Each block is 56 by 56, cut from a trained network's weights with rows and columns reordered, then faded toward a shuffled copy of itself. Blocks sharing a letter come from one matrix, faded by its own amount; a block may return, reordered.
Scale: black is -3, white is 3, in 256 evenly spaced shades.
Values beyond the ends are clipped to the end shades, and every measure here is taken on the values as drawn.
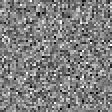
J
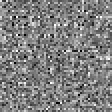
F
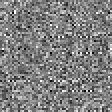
F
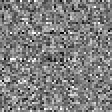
F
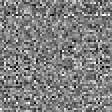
F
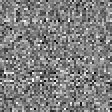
F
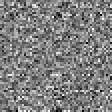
F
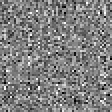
J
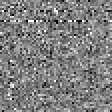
J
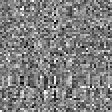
F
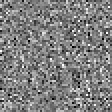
J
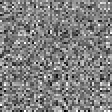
F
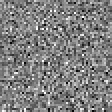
J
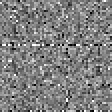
J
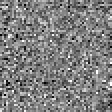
J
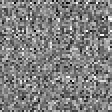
F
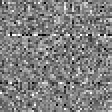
J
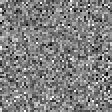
J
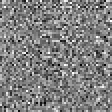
F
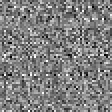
F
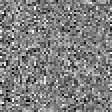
J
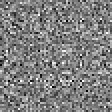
F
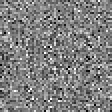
J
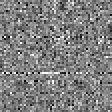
J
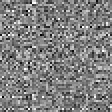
F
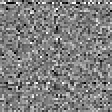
J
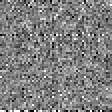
J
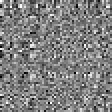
F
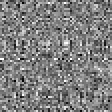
F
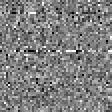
J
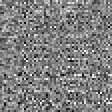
F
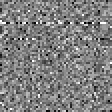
J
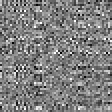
F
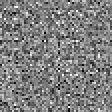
J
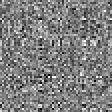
F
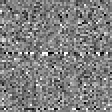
J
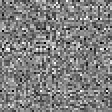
F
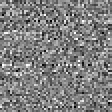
F
